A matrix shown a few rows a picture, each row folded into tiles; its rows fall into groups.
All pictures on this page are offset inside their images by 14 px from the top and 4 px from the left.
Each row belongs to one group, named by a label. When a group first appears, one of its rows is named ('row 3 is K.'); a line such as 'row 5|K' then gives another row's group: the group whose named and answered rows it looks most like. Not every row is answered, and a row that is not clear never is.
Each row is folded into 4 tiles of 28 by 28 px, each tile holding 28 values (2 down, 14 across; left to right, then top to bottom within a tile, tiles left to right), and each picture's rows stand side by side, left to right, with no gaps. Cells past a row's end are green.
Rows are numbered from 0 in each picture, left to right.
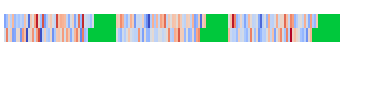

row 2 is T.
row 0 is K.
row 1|T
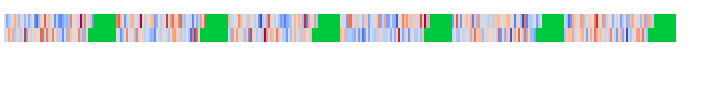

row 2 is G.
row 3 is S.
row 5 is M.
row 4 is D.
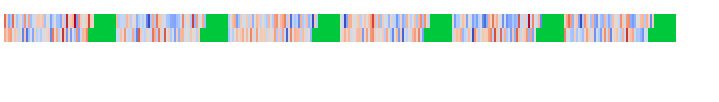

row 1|G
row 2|D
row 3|M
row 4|G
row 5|T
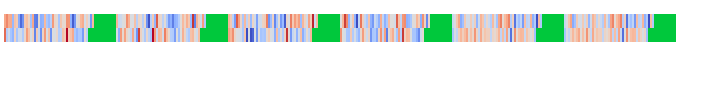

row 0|T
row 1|G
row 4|D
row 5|D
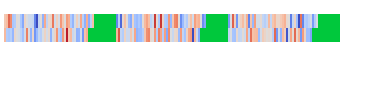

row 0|T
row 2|D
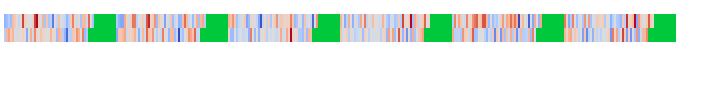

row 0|M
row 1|M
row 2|T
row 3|S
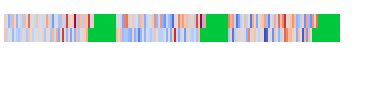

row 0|S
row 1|S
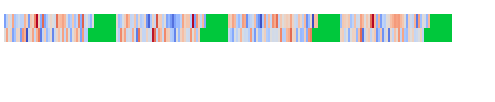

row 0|K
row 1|G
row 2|T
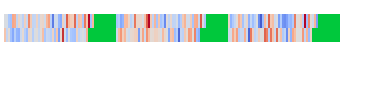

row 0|S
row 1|M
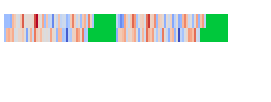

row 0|M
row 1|M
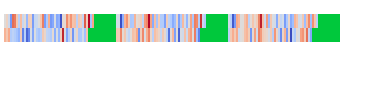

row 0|S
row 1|M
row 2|M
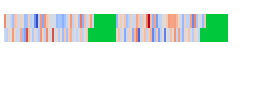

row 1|K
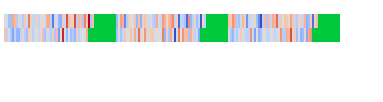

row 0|S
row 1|D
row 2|T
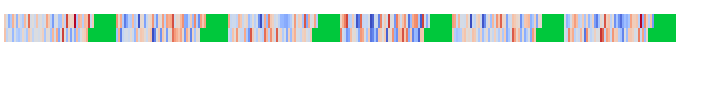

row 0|S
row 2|G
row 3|T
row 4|T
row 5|G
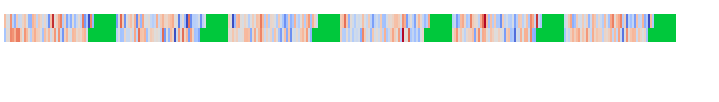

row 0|D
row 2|M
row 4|M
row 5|D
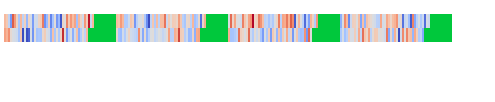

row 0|S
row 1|T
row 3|D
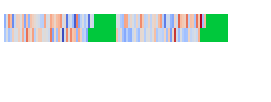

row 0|D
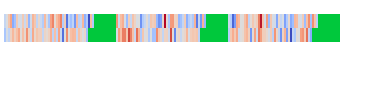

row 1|D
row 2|M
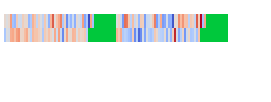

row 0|D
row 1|S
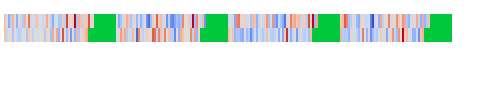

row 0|S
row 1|G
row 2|S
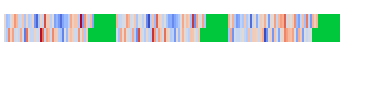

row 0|G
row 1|G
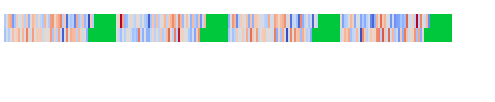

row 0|D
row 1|T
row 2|D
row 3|G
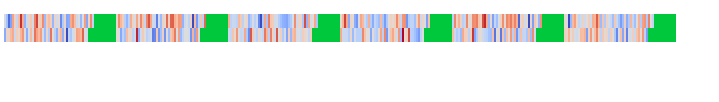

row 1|K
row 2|G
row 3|T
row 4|K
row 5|M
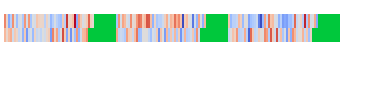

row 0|S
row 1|K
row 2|G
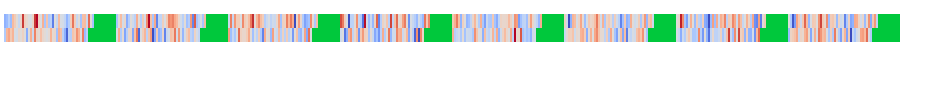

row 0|M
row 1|K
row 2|K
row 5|M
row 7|M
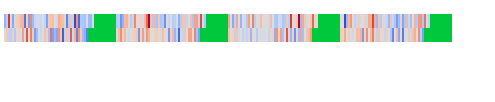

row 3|M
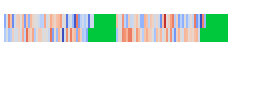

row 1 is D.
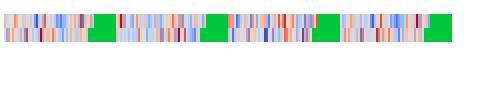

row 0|G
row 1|T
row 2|K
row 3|G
